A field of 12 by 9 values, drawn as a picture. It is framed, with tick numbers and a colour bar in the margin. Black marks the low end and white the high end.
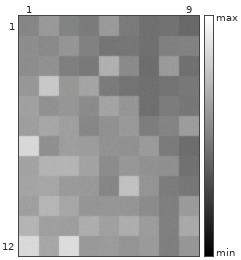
There are no regular stripes. The ninth with the highest average is the bottom left. Overall the values sit about 60% of the way up the scale. There is an overall slope up to the bottom left.
